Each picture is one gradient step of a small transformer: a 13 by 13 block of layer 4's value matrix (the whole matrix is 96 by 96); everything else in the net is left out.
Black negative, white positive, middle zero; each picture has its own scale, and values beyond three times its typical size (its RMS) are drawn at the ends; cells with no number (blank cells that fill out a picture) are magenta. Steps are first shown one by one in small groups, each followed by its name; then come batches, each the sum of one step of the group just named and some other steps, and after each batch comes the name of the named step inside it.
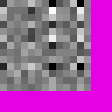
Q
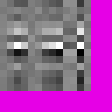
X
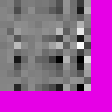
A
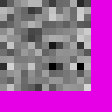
Q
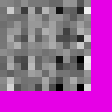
A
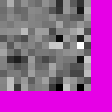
A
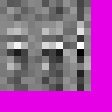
X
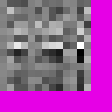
X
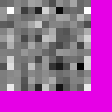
Q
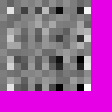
A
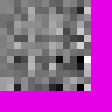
A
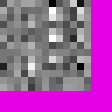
Q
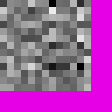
Q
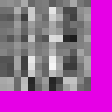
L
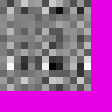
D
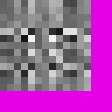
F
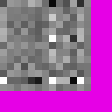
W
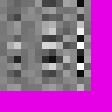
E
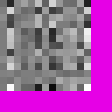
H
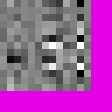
E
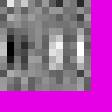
L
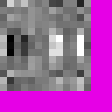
L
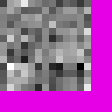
H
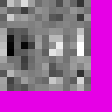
D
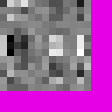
D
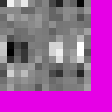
H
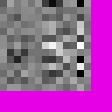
E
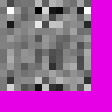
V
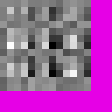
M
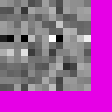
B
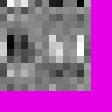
B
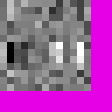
V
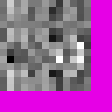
M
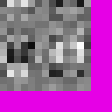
M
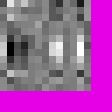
V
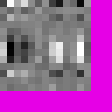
B
